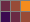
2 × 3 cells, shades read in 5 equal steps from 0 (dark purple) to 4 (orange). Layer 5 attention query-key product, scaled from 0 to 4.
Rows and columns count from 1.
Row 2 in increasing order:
0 1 2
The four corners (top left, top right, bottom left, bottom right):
1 4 0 2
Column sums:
1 3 6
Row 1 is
1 2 4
